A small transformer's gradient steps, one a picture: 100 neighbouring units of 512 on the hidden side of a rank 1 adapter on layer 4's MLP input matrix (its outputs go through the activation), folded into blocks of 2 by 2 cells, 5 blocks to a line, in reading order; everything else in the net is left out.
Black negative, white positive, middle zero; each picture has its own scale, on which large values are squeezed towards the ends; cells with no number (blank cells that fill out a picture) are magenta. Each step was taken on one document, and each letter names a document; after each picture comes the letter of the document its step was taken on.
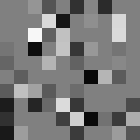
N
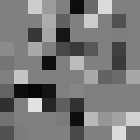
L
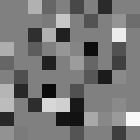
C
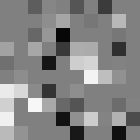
C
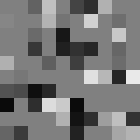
L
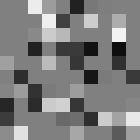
N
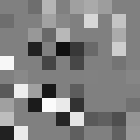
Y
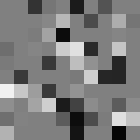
C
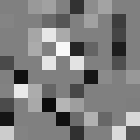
N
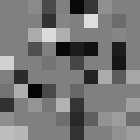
N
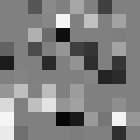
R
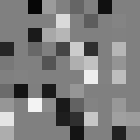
C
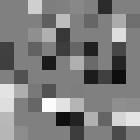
R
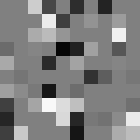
N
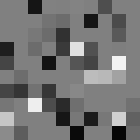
C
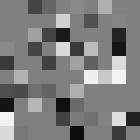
C
